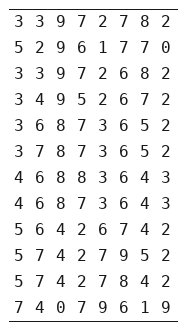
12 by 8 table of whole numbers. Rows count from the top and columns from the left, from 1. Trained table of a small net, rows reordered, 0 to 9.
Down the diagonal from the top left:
3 2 9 5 3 6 4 3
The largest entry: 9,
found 7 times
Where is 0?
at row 2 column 8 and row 12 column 3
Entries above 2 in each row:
6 5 6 6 7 7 8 8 6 6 6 6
